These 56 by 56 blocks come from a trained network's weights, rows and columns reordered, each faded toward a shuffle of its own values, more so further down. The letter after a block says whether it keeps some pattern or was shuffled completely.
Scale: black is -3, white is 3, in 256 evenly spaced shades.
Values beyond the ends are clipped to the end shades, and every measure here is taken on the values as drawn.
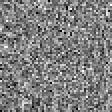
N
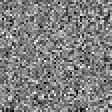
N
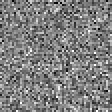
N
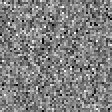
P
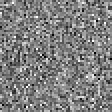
N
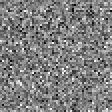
N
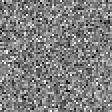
P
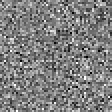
N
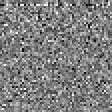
N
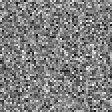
N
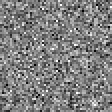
P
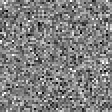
N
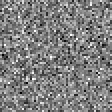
P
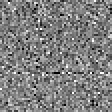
N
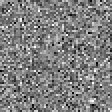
N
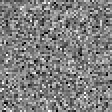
N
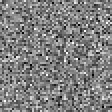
N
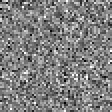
N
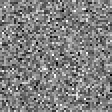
P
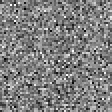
N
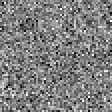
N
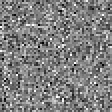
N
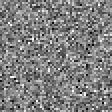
P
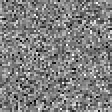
N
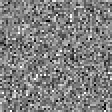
P
